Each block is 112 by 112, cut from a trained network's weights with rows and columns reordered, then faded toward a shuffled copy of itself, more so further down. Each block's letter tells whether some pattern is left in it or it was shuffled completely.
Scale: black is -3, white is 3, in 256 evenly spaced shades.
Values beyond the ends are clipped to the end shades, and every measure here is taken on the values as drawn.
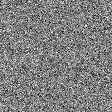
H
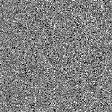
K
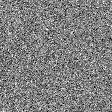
H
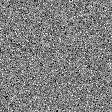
H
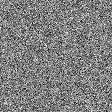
H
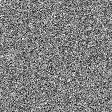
H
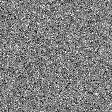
H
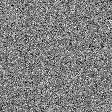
H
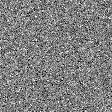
H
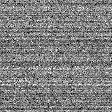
K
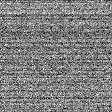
K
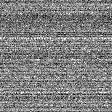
K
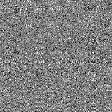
K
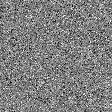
H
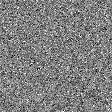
H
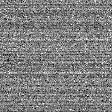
K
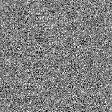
K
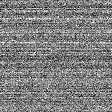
K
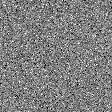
H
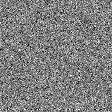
K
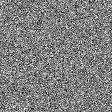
H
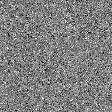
K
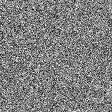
K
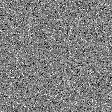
H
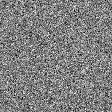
K
